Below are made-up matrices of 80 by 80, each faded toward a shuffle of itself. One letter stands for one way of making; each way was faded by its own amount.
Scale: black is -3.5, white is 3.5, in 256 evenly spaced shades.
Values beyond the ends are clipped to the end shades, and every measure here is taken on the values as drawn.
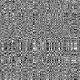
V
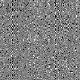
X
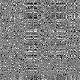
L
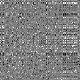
L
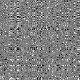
L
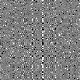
L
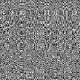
L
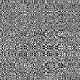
V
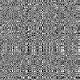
V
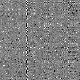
X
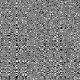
L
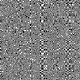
X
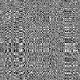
V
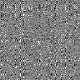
X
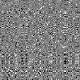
L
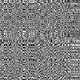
V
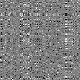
L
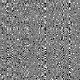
X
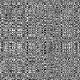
V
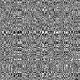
V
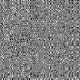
L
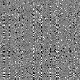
X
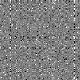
L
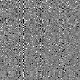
X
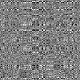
V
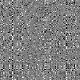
X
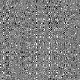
X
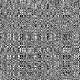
V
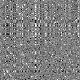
L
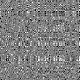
L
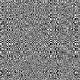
V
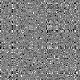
L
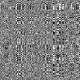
V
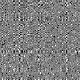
L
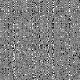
X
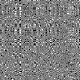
L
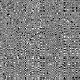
L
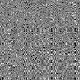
L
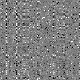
L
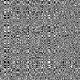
V
